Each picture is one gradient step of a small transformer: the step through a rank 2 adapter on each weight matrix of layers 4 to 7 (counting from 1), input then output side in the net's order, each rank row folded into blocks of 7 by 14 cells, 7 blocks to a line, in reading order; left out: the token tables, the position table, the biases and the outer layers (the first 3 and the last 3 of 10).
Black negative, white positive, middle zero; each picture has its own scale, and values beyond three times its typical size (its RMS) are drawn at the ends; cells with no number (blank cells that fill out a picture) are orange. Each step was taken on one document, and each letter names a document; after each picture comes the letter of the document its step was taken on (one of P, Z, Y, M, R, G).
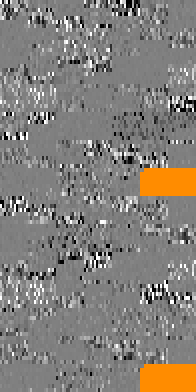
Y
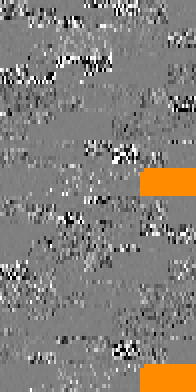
Y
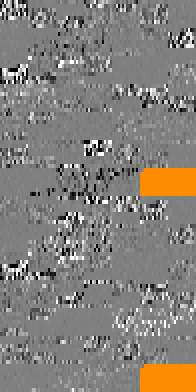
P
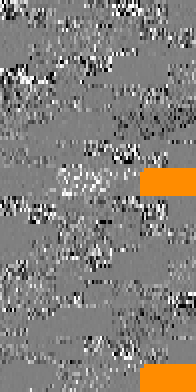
Y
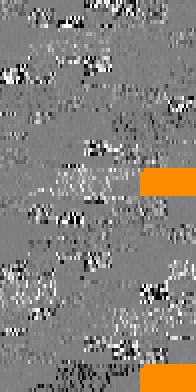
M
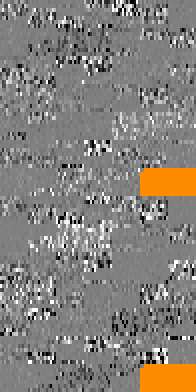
M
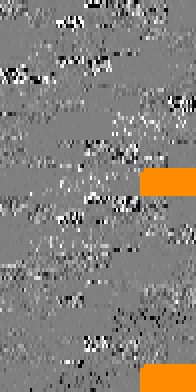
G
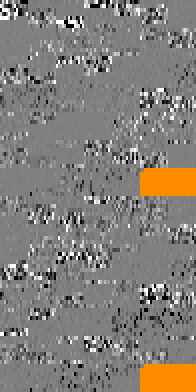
G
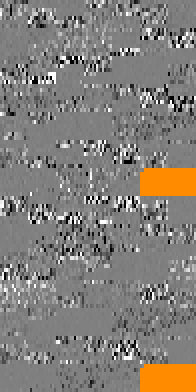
Y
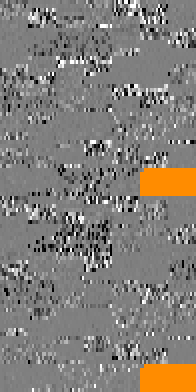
P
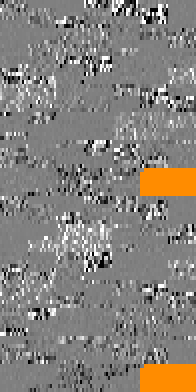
M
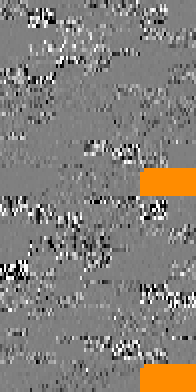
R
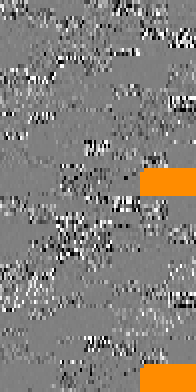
Y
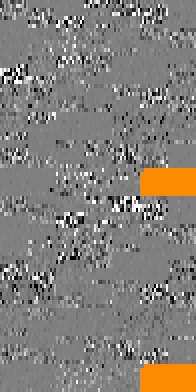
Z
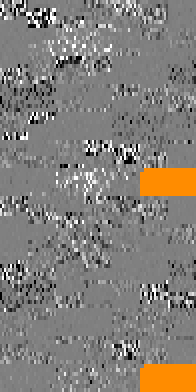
Z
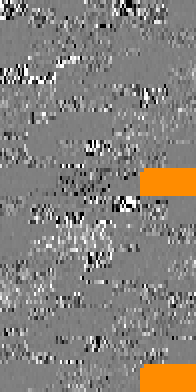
Y
